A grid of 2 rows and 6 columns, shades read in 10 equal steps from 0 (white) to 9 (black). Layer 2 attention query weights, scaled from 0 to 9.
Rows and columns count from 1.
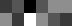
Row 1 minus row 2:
3 -1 9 2 -2 -3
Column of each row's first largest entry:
3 2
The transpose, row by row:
7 4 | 6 7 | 9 0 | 6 4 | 4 6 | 4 7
